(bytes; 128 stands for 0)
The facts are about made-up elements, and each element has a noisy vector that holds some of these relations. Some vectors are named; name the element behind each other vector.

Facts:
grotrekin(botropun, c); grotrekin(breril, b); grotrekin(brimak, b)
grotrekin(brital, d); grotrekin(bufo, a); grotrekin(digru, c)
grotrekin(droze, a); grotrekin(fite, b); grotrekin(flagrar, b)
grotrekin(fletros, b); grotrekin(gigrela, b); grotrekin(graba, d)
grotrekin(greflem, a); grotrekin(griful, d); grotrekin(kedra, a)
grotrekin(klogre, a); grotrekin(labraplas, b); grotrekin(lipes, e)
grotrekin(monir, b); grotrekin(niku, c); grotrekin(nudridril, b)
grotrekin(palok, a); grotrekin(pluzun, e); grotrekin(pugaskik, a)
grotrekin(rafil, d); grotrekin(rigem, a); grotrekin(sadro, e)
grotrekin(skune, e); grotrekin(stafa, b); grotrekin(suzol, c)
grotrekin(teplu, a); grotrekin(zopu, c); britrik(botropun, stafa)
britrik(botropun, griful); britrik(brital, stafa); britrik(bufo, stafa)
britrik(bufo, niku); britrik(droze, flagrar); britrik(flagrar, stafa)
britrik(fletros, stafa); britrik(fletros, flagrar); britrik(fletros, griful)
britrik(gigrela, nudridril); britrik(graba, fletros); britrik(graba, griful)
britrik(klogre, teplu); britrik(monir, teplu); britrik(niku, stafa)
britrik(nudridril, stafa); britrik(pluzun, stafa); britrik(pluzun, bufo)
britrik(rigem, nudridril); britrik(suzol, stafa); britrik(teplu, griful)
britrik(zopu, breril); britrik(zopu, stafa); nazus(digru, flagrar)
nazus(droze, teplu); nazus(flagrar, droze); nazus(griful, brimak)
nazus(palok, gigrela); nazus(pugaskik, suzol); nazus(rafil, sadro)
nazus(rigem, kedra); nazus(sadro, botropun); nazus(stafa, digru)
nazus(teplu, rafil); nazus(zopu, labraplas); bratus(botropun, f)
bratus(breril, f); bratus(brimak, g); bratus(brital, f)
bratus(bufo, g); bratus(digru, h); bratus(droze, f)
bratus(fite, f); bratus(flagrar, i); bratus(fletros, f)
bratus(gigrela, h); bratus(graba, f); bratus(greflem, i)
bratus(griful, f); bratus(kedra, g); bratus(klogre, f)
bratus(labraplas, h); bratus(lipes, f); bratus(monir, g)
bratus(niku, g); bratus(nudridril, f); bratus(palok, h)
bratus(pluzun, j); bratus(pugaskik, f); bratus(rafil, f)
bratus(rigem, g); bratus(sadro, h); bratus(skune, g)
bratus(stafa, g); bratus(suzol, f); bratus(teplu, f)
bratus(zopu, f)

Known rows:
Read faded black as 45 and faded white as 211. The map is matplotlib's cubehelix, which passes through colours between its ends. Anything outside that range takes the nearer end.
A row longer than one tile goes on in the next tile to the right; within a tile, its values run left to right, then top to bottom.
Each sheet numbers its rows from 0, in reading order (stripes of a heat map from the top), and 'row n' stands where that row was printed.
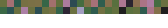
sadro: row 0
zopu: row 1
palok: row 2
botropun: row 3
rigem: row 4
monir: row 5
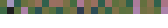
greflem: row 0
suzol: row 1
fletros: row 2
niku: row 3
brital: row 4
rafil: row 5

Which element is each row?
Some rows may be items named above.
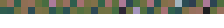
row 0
digru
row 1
labraplas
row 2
suzol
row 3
zopu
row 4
palok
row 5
lipes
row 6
klogre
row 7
bufo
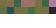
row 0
zopu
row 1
brimak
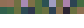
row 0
flagrar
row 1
gigrela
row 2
kedra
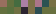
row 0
stafa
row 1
skune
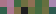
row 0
monir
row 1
breril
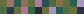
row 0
pluzun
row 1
palok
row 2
nudridril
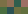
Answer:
suzol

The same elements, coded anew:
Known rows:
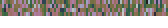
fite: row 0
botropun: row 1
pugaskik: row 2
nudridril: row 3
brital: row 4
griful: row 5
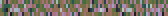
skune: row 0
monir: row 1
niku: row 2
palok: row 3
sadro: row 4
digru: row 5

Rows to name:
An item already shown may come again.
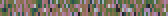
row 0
brimak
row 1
greflem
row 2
niku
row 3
rafil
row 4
sadro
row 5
stafa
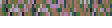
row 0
skune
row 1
lipes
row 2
gigrela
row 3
pluzun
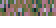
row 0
labraplas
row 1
kedra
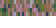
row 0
brimak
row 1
flagrar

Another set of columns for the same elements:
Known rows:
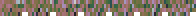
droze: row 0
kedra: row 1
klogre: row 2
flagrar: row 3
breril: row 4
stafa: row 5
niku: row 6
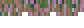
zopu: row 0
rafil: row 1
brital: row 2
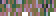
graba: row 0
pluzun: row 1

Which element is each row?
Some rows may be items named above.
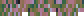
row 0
digru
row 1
labraplas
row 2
gigrela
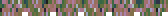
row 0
monir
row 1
sadro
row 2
gigrela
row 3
lipes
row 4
monir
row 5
skune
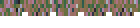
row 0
skune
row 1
palok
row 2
brimak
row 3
greflem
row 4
kedra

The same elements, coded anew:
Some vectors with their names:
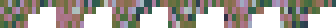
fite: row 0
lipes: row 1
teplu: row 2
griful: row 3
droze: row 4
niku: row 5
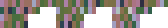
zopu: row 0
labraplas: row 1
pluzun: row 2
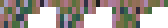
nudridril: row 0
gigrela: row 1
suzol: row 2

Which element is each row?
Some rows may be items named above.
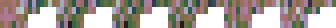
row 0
lipes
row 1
stafa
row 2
stafa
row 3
brimak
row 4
palok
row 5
pluzun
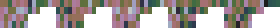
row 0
sadro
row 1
digru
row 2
skune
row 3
niku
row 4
flagrar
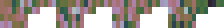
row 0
greflem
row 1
rafil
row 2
kedra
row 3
monir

